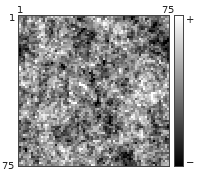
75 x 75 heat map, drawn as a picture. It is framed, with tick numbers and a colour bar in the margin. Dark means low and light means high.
Ninth with the lowest average: top right. Mirror symmetry: none. Ninth with the highest average: middle right. Seam: none. Grain: blotchy. Average level on the scale: 50%.
